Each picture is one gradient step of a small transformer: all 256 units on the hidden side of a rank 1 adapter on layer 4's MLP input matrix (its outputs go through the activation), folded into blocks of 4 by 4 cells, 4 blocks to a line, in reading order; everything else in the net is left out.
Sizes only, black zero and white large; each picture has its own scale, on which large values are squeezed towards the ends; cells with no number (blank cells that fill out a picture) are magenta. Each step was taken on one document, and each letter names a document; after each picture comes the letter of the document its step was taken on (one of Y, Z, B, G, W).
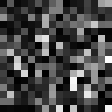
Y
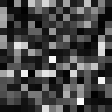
Y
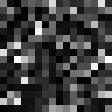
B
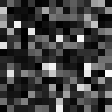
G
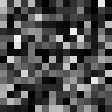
G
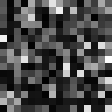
B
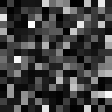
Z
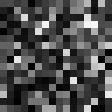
Z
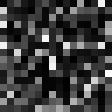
G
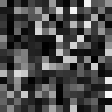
B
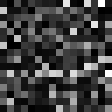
G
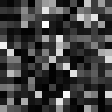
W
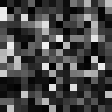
Z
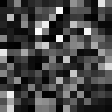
Z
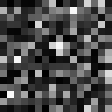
B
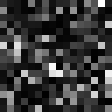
G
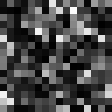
Z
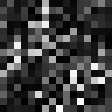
Y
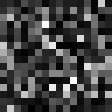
W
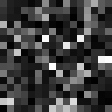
G
